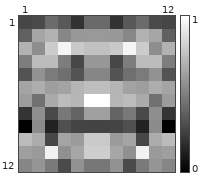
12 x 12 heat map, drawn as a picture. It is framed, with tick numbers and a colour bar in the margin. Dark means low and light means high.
It is mirror symmetric from left to right. The ninth with the highest average is the centre. Horizontal stripes repeat 3 times down the table.
